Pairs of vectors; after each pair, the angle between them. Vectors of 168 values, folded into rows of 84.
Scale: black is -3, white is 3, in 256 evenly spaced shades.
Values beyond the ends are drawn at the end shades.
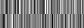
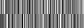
orthogonal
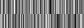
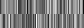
orthogonal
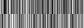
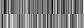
nearly parallel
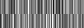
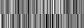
nearly opposite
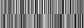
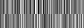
nearly opposite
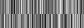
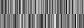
orthogonal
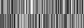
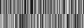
nearly opposite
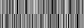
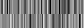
orthogonal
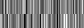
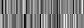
nearly parallel
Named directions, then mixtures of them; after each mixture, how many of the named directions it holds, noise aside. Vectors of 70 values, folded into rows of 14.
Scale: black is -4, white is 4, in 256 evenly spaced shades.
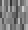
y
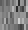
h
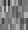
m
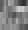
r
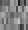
three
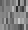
one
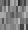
three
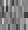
one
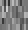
one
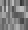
three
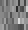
one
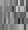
one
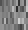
one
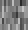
three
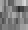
one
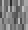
one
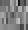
three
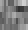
one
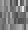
two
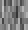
two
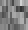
three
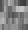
one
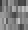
three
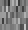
two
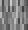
one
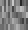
three
